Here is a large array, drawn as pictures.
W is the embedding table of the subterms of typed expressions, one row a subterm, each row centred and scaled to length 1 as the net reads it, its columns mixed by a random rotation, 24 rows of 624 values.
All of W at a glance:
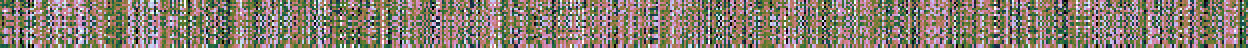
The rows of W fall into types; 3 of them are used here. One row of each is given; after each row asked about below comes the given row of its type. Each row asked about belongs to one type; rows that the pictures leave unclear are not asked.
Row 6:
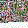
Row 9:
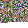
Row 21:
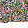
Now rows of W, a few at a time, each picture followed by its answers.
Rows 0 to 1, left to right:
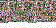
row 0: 6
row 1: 6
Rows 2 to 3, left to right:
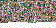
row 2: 6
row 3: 6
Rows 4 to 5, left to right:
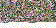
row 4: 21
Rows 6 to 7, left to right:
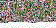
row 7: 21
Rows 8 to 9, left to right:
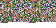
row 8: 9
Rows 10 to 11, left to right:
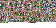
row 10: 6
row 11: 9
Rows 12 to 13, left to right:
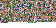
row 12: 9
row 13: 6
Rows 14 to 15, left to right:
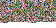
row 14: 21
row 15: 21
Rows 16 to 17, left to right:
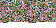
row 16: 21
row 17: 6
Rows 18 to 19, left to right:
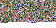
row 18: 9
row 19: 21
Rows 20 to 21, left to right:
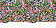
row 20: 21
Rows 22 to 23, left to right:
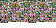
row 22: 6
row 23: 6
